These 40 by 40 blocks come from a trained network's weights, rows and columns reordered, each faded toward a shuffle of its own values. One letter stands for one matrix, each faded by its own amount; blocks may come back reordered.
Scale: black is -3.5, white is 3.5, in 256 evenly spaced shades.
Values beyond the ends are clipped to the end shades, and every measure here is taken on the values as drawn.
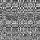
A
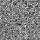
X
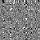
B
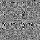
B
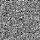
X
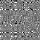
B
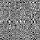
B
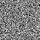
X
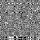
B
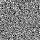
X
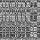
A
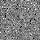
X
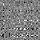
B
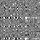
B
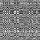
A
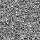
X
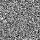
X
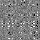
B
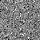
X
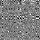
B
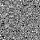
X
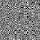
B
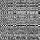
A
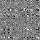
B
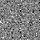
X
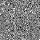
X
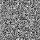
X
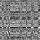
A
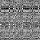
A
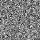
X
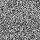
X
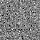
X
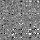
B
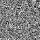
X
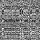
A
